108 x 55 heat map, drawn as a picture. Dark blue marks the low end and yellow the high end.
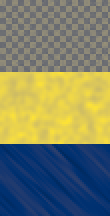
The table splits into 3 rows of 1 panel. Panel 1,1: middling, checkered. Panel 2,1: very high, blotchy, faint in contrast. Panel 3,1: very low, slanting down to the right, faint in contrast.
